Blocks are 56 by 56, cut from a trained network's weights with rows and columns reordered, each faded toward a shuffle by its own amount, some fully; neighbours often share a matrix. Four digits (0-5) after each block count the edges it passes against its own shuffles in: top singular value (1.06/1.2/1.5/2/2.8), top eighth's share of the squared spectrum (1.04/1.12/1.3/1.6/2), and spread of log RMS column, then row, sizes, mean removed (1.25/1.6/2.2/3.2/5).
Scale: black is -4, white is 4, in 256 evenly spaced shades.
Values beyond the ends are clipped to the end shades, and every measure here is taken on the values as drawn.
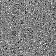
1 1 0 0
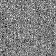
2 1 0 1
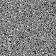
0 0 0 0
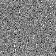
2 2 1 0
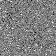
0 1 0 0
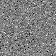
0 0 0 0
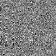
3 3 2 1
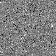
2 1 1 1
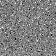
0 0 0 0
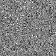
2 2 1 0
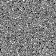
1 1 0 0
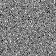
1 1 0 0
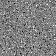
0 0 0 0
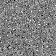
0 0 0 0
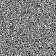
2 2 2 0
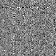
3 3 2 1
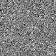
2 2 1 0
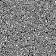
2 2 1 0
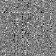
3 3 3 1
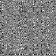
3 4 3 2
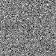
2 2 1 1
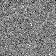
0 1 0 0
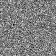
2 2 0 0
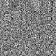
3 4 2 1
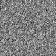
2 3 0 0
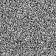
0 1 0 0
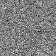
2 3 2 1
